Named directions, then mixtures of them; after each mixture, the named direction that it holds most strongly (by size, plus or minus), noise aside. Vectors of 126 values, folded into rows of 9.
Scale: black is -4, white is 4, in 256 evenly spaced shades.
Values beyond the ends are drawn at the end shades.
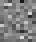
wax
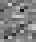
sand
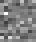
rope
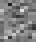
sand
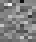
wax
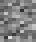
sand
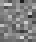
wax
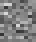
wax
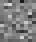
wax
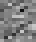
sand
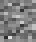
sand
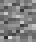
sand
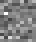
rope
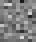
wax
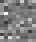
rope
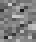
sand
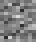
sand
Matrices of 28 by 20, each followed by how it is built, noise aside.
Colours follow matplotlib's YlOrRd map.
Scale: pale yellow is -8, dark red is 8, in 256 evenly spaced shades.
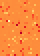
sparse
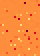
sparse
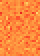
low rank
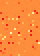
sparse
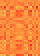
low rank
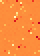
sparse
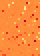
sparse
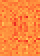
low rank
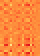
low rank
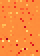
sparse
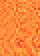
low rank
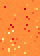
sparse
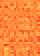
low rank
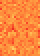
low rank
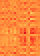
low rank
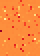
sparse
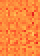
low rank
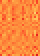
low rank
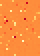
sparse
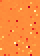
sparse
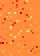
sparse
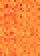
low rank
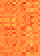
low rank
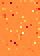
sparse
